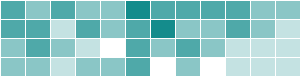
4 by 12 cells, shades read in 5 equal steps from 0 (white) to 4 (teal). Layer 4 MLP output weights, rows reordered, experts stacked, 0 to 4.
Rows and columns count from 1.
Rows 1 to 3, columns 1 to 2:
3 2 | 3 3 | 2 3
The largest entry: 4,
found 2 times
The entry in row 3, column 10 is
1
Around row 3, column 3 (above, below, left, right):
1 1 3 1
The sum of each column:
10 10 7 8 6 13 9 10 7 8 6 5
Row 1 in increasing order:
2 2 2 2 2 3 3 3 3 3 3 4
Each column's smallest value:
2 2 1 1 0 3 0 2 0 1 1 1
